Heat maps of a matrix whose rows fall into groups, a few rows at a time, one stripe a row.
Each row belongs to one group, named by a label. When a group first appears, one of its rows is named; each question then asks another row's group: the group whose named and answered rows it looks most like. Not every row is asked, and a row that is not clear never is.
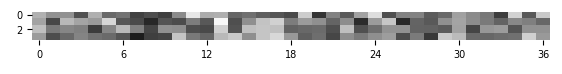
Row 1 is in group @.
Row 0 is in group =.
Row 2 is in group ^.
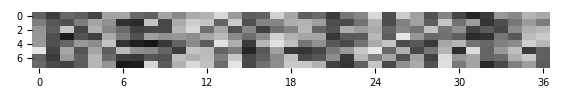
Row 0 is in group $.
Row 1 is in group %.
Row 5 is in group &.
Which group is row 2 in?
=
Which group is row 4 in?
@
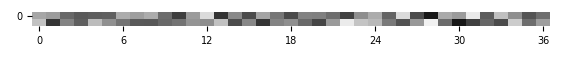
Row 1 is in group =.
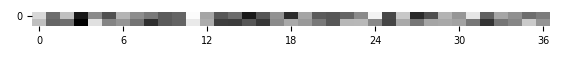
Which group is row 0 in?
&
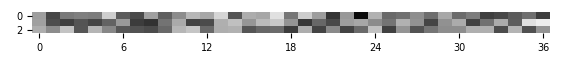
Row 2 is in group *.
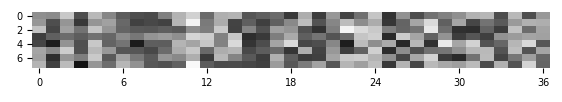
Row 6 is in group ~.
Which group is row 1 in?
=
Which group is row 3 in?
$
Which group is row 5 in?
*
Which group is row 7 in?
&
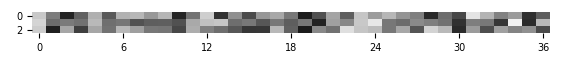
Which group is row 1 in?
=
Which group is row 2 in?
&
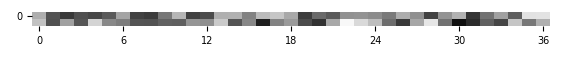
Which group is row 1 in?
=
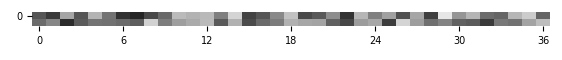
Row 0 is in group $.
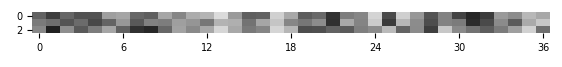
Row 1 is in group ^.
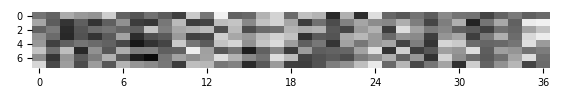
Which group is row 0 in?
@
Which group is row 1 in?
^
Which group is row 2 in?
%
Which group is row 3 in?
^
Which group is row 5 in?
&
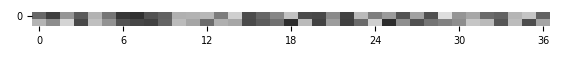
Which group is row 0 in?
$
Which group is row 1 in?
*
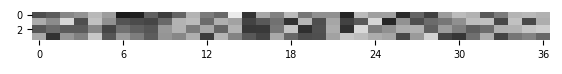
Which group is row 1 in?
*
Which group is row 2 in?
$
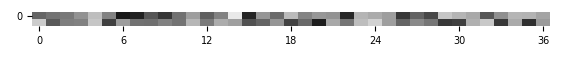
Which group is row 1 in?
~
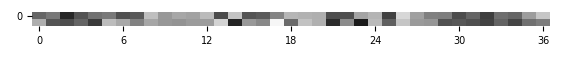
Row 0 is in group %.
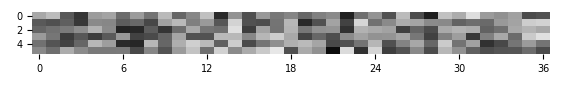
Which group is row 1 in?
$
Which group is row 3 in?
^
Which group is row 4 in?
%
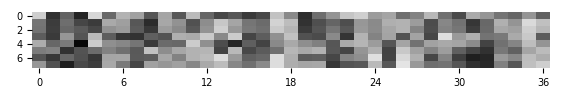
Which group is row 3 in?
$
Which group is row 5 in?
%
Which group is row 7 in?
%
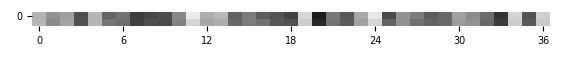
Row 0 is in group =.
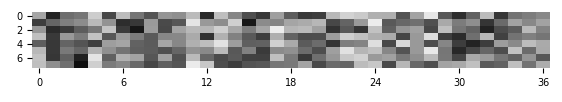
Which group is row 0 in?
~
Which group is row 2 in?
%
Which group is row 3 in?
~
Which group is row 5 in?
=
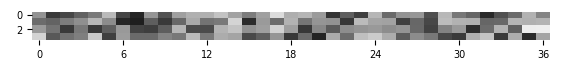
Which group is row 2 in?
^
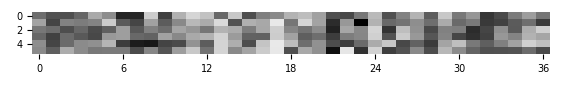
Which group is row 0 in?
%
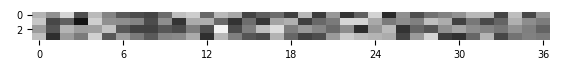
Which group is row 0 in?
*
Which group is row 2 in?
@
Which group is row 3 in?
~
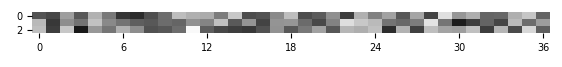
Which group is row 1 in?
=
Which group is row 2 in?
&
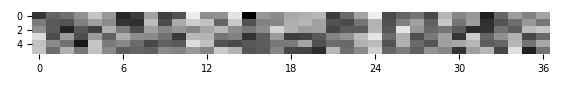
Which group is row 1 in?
%
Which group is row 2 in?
%
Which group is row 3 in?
&
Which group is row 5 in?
*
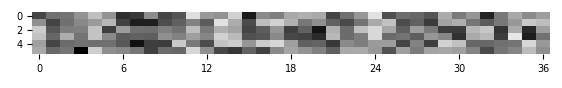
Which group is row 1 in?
@
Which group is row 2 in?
~
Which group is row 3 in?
*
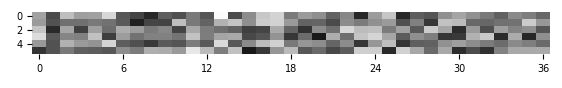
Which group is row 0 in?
@
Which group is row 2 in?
&
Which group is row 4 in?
@
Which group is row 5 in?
$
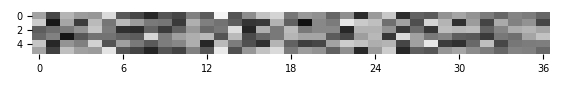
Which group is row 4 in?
~
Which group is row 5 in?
@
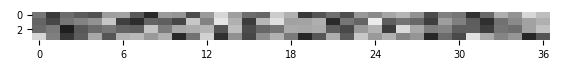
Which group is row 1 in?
@
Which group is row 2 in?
%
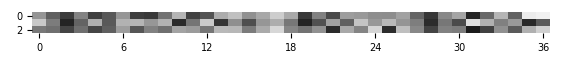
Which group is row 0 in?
^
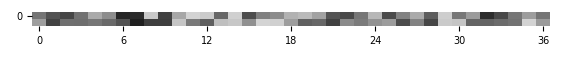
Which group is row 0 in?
%
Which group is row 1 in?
^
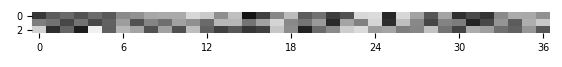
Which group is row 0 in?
$
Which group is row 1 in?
^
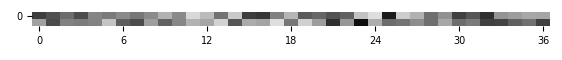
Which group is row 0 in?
$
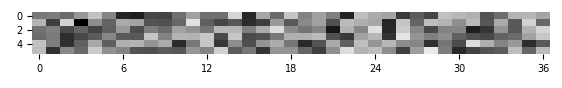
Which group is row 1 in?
&
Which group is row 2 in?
^
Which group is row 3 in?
%
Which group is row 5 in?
=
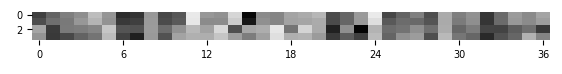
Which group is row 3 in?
%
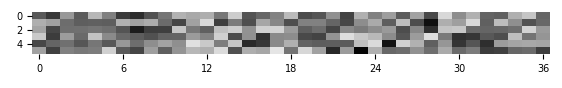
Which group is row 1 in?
&
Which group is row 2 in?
^
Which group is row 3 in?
=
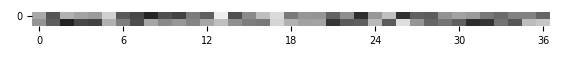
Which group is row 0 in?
@
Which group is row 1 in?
%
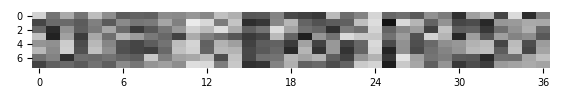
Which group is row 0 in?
*
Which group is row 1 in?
$
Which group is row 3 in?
&
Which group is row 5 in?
*
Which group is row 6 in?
%
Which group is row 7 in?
$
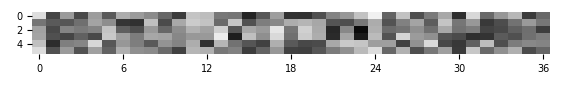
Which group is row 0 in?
&
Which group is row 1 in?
%
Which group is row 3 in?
%
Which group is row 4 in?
~
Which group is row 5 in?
&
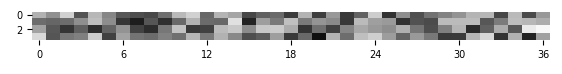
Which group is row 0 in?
*
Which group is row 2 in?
^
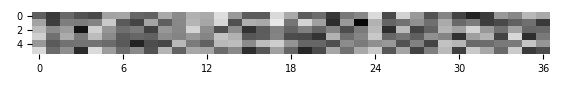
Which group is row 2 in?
*
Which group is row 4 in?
^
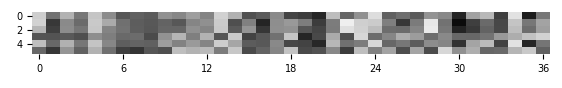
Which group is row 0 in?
*
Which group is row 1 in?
=
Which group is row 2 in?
=
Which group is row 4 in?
*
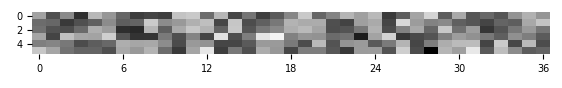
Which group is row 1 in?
%
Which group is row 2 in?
%
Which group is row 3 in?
@
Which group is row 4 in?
&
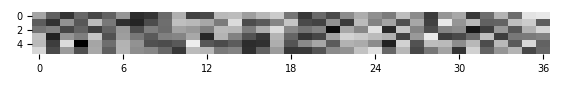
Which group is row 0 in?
^
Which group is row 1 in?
$
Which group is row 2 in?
^
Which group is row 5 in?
&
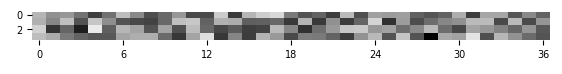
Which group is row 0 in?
^
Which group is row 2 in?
~
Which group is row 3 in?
&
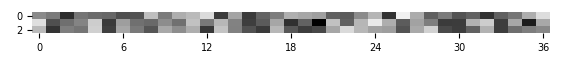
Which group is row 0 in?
%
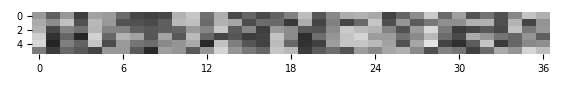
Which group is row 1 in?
*
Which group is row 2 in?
=
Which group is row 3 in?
~
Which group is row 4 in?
~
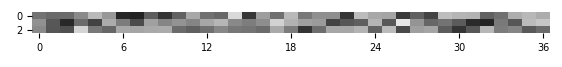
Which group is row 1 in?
%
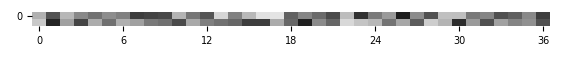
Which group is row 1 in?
&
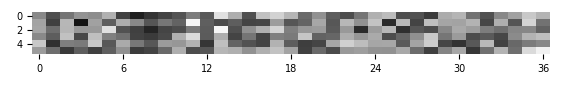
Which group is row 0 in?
@
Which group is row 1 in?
&
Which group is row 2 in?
@
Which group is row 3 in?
=
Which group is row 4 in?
~
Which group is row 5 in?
^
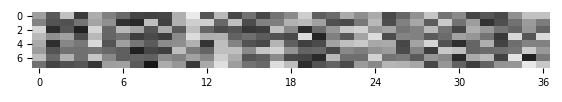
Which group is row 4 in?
~
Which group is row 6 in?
*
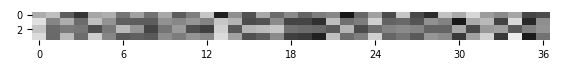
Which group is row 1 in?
*
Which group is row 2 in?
^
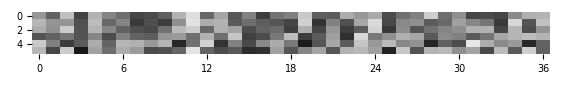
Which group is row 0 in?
=
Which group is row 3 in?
$
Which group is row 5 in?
&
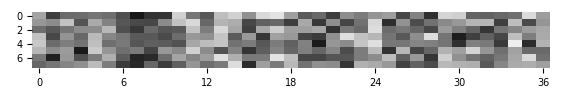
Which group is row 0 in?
^
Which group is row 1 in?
*
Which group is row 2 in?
@
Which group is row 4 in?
=
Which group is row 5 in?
*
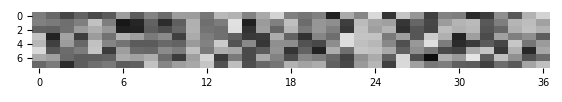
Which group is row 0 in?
^
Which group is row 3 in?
&
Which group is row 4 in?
=
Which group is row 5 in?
~
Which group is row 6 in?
&
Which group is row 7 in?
%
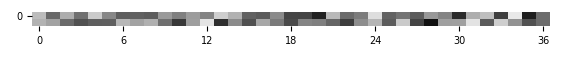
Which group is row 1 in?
&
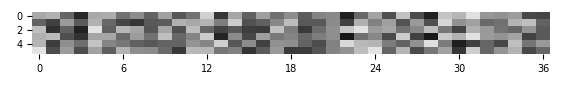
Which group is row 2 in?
~
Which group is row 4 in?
=
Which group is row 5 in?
&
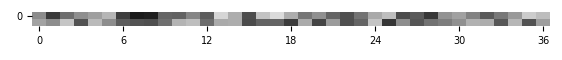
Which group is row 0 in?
@
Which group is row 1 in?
*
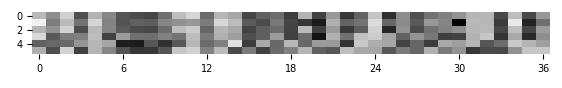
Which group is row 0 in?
*
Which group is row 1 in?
*
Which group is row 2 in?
*
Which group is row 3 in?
~
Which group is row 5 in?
=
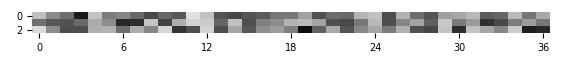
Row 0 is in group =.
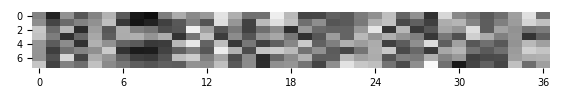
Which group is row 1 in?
@
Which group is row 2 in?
&
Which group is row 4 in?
=
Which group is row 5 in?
@
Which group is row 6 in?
=
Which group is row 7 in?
=
